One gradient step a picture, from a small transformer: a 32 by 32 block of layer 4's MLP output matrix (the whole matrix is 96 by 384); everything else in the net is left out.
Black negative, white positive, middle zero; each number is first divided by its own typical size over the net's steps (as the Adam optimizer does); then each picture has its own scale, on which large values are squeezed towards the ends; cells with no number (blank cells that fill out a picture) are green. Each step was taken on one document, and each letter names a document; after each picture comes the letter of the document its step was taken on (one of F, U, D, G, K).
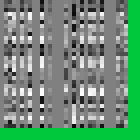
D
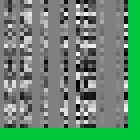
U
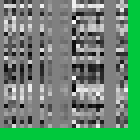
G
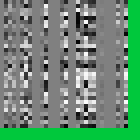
U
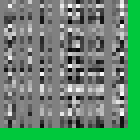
G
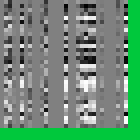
U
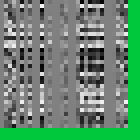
D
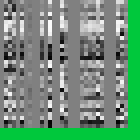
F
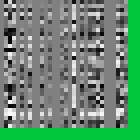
D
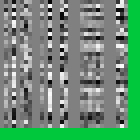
F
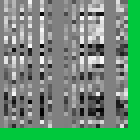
D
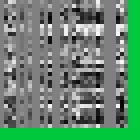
F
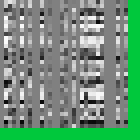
G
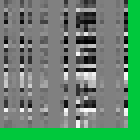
U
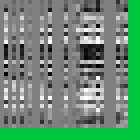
F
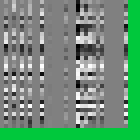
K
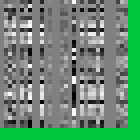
D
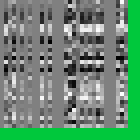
F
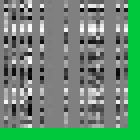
G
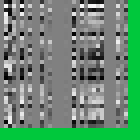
G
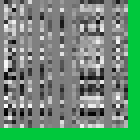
G
